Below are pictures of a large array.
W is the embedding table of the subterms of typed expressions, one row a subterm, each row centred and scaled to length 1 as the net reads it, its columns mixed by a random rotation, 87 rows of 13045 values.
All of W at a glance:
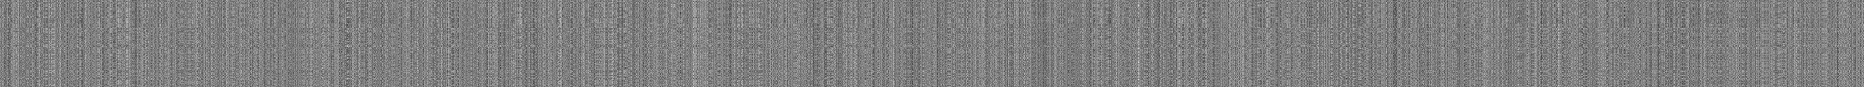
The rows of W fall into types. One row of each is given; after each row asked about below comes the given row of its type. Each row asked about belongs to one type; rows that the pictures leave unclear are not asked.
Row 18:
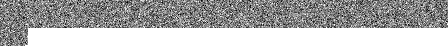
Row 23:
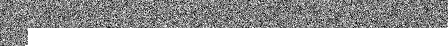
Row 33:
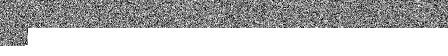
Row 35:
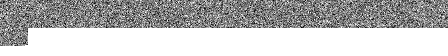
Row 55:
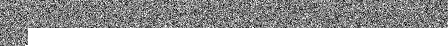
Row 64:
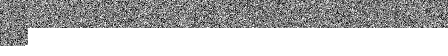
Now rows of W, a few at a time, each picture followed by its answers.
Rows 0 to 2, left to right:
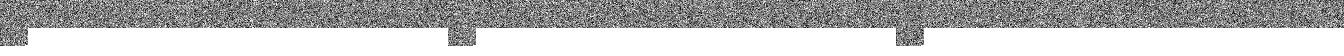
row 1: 55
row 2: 64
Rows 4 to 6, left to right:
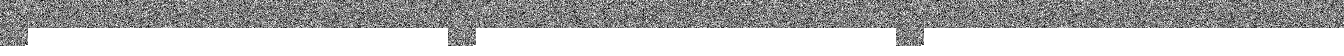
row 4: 55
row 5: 64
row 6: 55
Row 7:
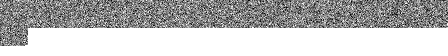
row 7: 23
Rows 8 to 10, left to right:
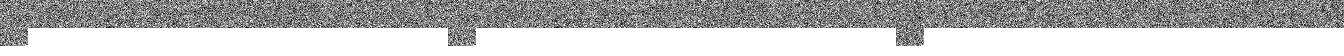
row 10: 18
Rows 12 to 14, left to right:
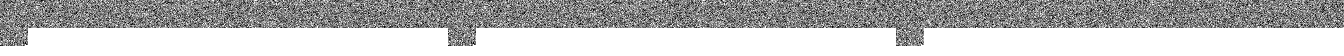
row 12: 33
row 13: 33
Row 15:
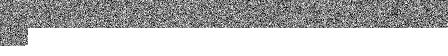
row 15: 23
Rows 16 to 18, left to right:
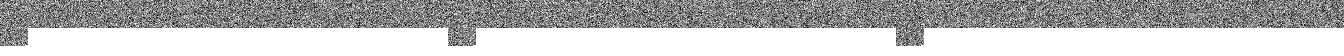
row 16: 55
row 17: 55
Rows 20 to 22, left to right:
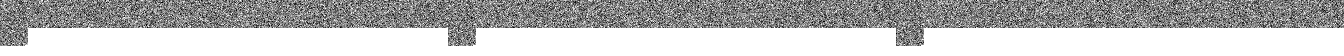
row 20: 18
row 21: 18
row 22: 18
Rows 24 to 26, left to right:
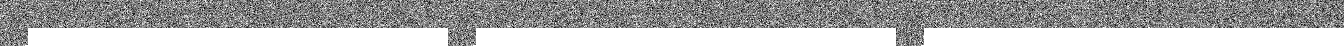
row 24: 35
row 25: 35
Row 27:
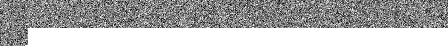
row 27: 64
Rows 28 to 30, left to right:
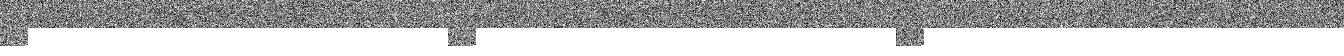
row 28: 35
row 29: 35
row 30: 55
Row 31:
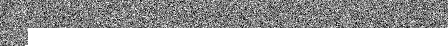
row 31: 23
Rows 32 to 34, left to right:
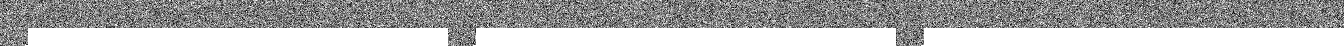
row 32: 35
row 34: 64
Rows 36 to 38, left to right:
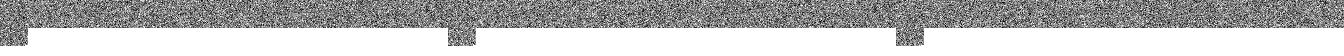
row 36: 18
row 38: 35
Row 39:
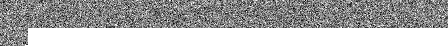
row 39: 35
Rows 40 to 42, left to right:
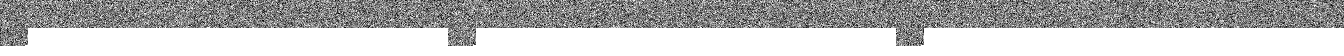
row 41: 55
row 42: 33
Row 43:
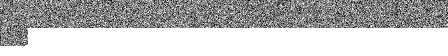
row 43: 23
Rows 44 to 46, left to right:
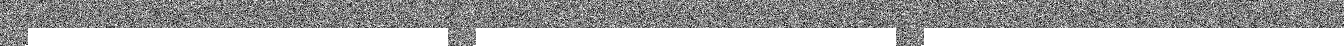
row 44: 35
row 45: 23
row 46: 55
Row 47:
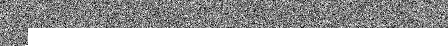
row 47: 35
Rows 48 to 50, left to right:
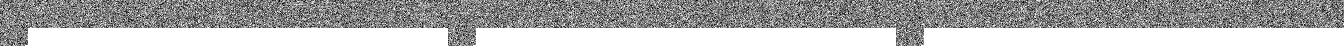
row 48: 64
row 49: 23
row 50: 18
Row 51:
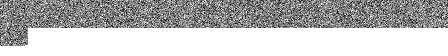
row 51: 64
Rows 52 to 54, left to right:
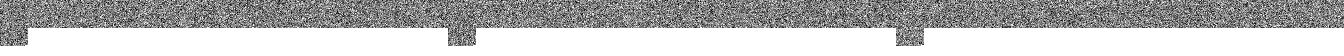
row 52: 64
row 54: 35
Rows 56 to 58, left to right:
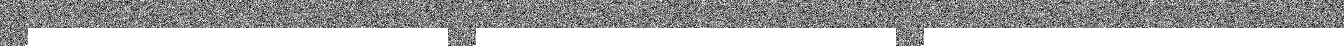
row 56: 18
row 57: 33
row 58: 33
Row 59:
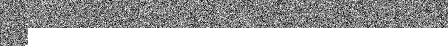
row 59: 18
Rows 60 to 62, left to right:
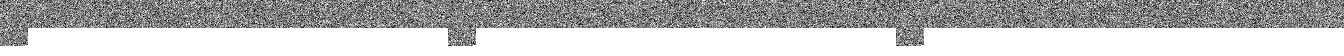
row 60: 35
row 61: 33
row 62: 64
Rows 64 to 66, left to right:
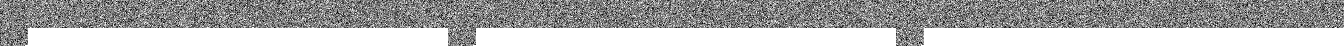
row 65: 35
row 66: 18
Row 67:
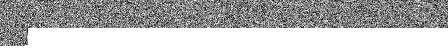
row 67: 33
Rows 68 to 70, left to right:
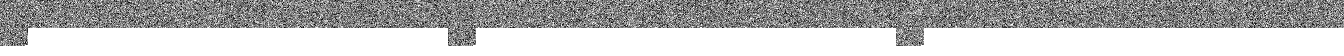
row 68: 33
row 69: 64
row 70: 23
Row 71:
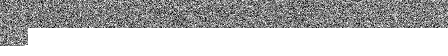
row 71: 35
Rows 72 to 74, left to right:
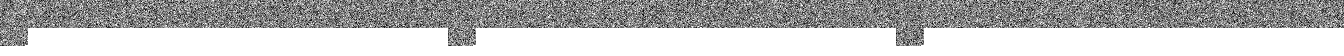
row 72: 23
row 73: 64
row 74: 64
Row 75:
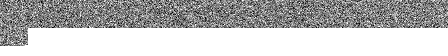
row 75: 35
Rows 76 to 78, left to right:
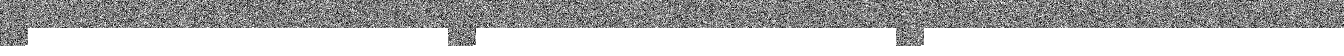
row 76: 64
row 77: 33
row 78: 55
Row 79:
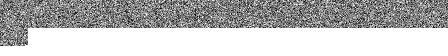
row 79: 64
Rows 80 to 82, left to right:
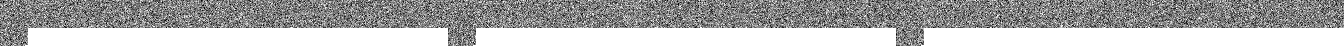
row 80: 18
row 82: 55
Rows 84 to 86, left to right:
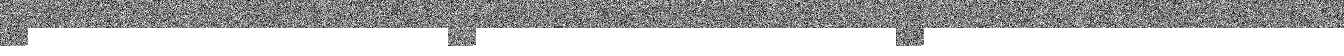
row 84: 23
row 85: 35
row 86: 64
